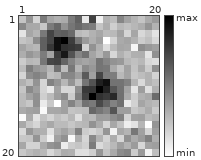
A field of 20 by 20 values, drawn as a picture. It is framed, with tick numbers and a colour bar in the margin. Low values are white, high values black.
Mirror symmetry: none. Ninth with the highest average: centre. Bumps: two.
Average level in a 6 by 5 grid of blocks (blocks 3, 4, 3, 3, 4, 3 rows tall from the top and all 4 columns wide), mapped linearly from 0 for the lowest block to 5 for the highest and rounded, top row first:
1 3 1 0 0 | 1 5 2 0 0 | 1 1 3 2 0 | 0 0 4 3 0 | 0 0 1 1 0 | 0 0 0 1 1
